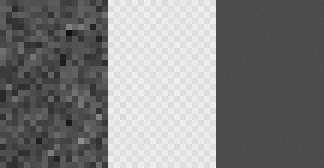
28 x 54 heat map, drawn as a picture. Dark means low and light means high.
The table splits into one row of 3 panels. Panel 1,1: low, fine-grained. Panel 1,2: very high, checkered, faint in contrast. Panel 1,3: low, flat.
